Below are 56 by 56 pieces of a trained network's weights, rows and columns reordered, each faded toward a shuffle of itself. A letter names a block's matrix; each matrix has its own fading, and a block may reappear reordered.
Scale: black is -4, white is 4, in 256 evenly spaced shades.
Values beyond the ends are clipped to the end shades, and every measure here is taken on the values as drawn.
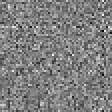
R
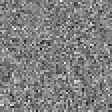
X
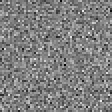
X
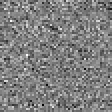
R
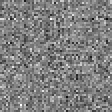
R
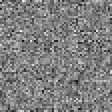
R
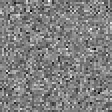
X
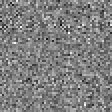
R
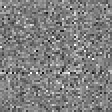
X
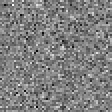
X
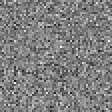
R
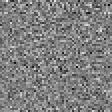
R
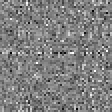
X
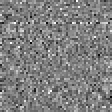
X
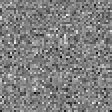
X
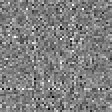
X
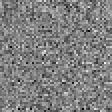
R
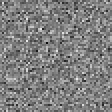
R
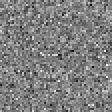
X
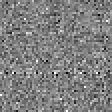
X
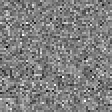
X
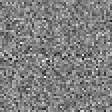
R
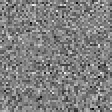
R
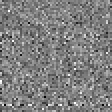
X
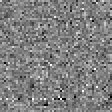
X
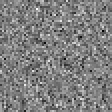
X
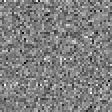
R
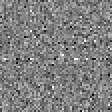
X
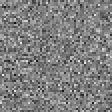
R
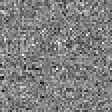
X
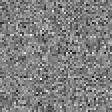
R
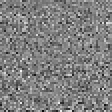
R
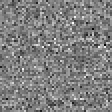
X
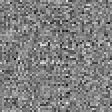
R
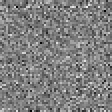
R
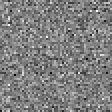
R
